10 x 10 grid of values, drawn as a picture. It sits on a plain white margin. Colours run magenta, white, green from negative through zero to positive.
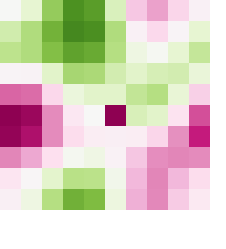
The top middle is the ninth with the highest average. Neither half mirrors the other. One lone cell stands out, far lower than its neighbours. The ninth with the lowest average is the middle left.
